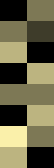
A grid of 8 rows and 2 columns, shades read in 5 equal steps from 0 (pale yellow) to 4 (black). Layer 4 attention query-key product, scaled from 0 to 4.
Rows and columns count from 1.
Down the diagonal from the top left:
4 3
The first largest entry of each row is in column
1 2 2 1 1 1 2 2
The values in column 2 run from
1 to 4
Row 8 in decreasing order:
4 1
